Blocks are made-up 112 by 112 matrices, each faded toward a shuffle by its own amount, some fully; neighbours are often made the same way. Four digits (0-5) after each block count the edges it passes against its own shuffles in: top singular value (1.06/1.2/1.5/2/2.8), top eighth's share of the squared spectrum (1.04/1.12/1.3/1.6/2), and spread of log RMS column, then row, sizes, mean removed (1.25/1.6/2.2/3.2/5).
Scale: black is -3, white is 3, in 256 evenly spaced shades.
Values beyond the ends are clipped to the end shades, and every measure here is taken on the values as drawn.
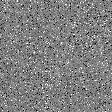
0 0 0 0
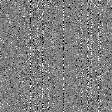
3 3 4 0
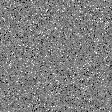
0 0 0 0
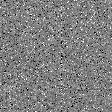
1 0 1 0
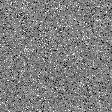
0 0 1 0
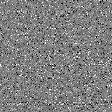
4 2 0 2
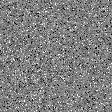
2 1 0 0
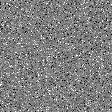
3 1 0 0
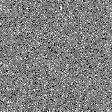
3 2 1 1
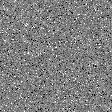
0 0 0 0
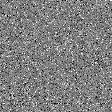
2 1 0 1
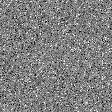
0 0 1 0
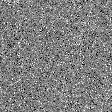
0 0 1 0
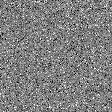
0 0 0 0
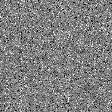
0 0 1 0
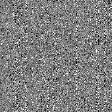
1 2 3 0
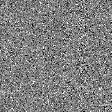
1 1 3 0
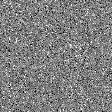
1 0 2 0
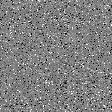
3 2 0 1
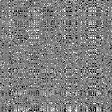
5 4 3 3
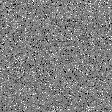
3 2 0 0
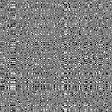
5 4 3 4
